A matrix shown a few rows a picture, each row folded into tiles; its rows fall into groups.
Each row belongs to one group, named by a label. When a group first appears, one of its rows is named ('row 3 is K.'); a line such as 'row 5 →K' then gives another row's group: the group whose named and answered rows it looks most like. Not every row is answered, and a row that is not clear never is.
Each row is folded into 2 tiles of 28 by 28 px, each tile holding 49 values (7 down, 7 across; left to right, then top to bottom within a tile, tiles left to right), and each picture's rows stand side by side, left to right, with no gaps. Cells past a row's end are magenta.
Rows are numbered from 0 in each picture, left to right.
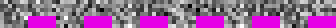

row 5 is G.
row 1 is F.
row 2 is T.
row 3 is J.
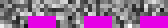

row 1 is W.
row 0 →G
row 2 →T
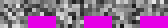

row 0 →T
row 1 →W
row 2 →F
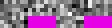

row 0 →G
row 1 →J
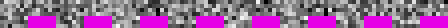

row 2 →J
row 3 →W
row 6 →W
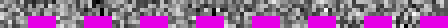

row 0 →W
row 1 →J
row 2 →W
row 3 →J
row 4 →G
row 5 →T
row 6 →G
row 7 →G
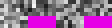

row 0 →J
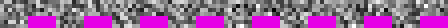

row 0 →W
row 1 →G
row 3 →F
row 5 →G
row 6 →T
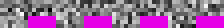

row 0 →T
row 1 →W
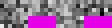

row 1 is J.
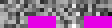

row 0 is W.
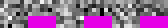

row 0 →F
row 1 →J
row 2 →T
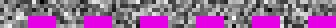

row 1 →T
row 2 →G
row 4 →F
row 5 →G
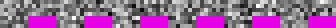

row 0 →F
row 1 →F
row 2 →J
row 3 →F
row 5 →T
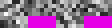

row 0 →W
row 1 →T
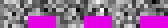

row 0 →F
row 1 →T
